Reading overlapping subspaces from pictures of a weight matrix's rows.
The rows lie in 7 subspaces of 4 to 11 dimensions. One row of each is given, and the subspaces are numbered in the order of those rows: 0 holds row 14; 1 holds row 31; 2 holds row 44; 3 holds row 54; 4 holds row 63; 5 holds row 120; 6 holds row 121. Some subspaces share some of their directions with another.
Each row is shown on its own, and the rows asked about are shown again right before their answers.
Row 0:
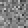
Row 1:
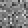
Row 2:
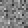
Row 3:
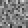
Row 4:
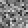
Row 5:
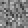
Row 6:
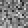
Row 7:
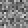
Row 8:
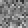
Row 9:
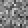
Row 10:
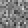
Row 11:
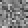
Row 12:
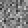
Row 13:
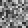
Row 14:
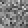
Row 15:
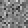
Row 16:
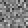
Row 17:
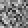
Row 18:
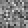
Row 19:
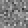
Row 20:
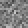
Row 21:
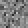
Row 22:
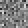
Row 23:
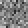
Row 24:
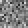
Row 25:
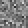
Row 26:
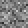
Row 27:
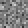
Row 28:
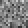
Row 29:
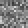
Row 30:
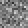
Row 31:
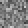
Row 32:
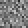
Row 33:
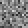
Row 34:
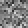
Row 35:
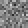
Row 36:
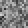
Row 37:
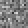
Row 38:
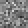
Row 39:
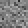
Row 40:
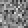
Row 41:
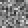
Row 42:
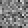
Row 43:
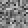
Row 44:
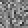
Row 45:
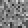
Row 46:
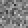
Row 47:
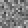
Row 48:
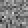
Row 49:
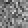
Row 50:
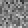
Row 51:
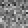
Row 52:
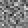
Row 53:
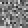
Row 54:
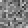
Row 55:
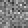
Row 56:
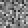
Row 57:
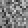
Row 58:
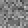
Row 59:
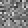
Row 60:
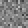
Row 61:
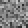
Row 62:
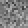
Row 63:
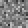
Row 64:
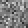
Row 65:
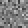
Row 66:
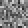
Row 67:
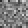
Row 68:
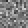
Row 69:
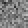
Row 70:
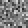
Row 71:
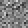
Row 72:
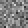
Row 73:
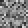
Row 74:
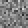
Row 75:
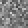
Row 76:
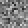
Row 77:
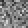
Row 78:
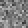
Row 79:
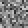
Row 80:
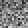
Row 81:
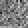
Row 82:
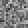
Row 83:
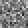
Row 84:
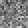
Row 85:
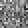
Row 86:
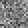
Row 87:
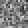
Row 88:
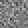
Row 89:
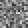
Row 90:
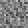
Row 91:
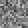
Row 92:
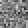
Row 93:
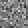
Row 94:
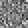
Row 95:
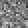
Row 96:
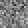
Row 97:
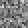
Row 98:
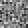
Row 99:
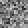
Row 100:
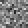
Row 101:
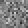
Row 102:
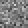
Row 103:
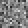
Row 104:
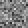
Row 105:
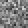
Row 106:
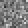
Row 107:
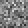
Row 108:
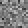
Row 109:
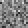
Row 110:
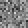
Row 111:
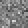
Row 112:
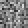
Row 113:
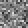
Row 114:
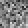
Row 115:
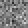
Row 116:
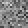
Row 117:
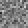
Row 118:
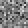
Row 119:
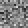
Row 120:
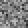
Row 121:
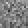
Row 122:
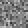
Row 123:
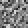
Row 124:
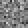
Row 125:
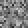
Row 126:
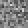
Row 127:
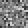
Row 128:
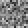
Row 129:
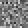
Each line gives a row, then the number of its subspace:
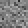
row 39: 5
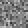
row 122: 4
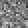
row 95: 6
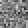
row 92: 5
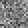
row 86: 3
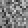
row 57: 2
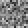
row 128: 1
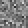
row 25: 5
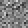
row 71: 2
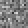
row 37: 3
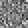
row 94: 1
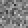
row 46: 3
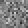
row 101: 2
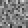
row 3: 4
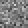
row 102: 5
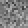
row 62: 6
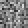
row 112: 3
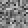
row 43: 5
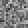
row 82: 1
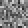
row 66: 1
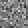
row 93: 1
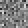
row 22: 5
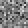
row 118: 1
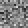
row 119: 5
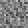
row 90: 1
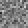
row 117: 5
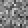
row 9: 3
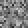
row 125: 3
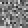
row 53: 4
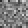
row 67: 5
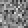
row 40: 2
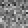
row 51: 2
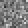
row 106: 1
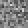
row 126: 3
